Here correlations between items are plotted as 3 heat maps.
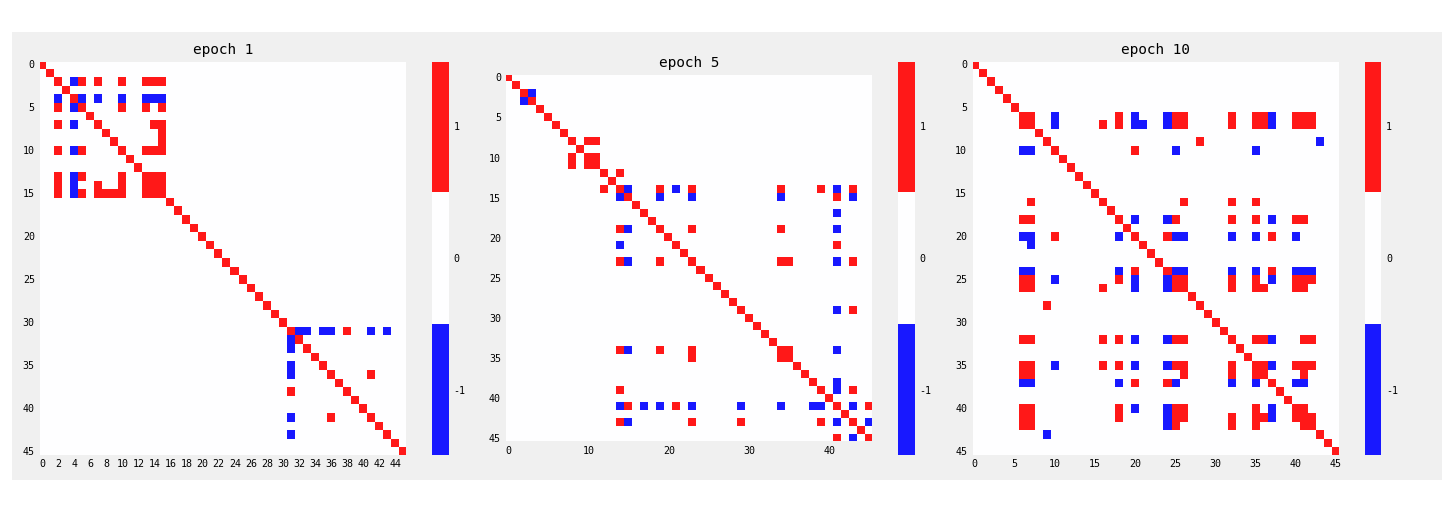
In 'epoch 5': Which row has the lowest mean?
41
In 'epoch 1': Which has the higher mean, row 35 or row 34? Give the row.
34
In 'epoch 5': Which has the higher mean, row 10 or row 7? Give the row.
10
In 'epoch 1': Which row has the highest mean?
15
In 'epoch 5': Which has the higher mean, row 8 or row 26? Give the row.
8
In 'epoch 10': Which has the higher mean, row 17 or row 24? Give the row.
17
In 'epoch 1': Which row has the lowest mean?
4
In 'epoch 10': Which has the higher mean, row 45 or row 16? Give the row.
16
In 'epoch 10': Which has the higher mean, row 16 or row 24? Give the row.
16
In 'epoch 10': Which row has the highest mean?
41
